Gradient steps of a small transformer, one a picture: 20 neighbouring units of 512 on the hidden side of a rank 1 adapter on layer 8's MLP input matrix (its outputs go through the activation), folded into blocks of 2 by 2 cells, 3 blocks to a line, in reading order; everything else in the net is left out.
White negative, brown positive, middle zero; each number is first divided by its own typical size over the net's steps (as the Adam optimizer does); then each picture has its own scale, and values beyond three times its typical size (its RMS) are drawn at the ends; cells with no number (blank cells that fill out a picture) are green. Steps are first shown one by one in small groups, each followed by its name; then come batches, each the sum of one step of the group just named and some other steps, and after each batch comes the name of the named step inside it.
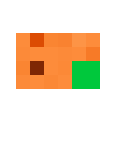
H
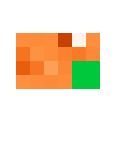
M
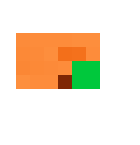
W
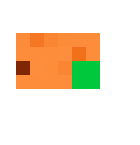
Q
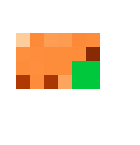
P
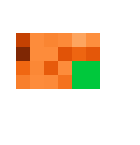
M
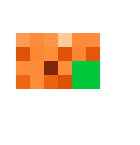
P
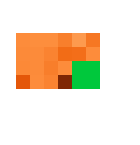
W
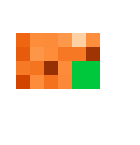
M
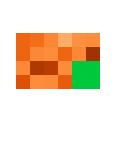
H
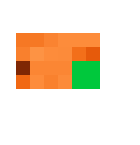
Q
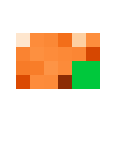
M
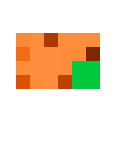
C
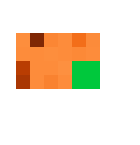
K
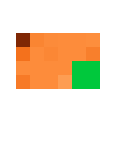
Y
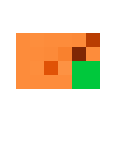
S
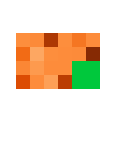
C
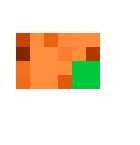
C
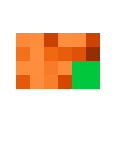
C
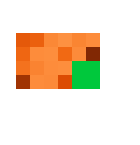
K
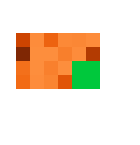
C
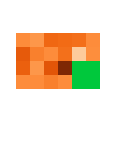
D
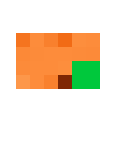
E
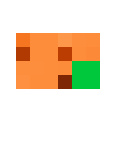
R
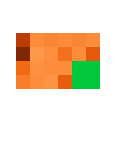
R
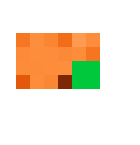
E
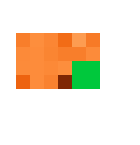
E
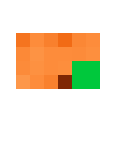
E
